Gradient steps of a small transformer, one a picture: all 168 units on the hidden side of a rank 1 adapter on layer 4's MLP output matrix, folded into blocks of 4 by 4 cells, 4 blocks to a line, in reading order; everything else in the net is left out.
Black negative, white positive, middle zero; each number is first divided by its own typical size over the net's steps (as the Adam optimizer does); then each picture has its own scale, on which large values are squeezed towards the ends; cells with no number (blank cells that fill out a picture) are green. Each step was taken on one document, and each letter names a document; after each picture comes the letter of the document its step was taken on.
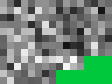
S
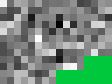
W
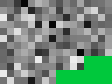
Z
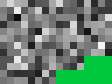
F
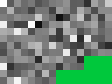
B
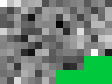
W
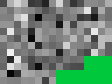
F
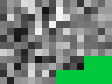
S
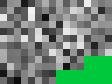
S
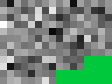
B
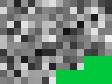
F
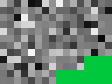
F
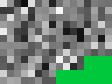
Z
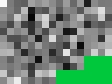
Z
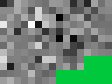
B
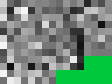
Z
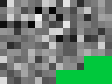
B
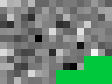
W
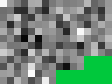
W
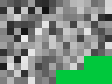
F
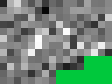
W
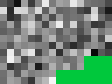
F
